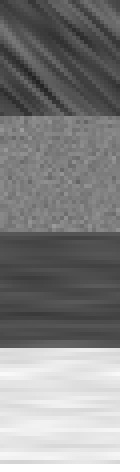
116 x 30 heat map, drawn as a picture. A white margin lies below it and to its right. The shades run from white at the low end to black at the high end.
It is made of 4 by 1 panels. Panel 1,1: high, slanting down to the right. Panel 2,1: middling, fine-grained, faint in contrast. Panel 3,1: high, streaked across, faint in contrast. Panel 4,1: very low, streaked across, faint in contrast.
